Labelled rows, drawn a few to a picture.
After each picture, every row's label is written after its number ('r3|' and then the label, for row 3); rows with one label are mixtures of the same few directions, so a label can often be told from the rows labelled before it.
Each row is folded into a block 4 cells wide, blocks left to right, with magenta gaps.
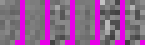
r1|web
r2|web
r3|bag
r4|bag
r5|web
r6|bag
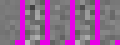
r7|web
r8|bag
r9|bag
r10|bag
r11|bag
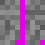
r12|web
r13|web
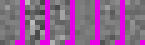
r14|bag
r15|web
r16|bag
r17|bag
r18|bag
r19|web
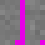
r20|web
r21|web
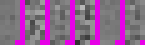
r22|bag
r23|web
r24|bag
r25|bag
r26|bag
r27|bag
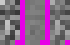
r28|web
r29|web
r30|web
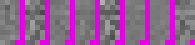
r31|bag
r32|web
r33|web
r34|web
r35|web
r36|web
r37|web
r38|web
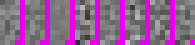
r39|web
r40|web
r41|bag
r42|bag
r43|bag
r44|bag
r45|web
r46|bag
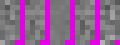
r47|bag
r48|web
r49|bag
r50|web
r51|bag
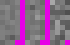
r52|bag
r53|bag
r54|web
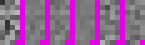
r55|web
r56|web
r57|web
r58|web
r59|bag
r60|bag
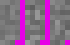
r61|bag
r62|bag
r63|web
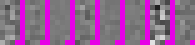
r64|bag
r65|bag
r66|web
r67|bag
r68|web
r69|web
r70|bag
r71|web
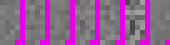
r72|web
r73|bag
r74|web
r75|web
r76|bag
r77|web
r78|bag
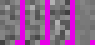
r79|bag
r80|bag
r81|web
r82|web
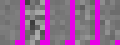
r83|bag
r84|web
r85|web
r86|bag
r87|web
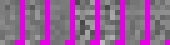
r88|bag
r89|bag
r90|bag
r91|web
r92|bag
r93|web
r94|web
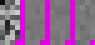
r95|web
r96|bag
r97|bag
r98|bag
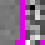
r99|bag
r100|bag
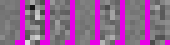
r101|web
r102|bag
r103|web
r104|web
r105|bag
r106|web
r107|bag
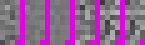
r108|bag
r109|web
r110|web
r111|bag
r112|web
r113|web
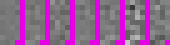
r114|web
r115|bag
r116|web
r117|bag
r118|bag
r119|bag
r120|bag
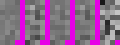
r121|web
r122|bag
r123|bag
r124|bag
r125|web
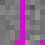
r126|web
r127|bag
